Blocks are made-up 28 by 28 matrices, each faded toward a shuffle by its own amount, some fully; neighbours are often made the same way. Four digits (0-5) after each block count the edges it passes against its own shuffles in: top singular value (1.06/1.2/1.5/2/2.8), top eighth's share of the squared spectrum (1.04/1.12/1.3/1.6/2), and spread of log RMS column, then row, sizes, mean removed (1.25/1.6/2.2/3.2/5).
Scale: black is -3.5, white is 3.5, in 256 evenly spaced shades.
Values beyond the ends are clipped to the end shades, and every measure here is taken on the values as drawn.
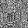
3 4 1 1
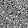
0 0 0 0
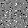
2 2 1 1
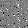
2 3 1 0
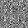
3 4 2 1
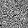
3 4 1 1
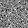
0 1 0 0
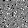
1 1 0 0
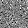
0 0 0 0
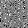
2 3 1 0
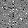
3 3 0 0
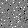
0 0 0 0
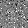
1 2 1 0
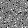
0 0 0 0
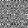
3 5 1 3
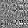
3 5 2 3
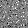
0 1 0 0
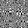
3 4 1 2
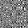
3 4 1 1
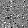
2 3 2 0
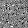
1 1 0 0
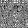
3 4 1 1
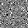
3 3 2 1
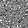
1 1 1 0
